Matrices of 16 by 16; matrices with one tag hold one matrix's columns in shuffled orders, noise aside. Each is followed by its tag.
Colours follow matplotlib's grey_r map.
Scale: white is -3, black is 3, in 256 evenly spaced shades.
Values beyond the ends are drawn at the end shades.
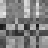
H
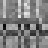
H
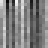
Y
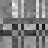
H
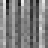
Y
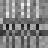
H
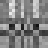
H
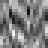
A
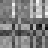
H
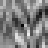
A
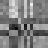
H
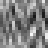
A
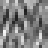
A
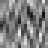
A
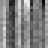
Y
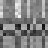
H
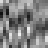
A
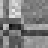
H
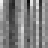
Y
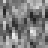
A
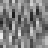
A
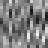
A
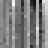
Y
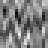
A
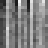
Y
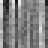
Y
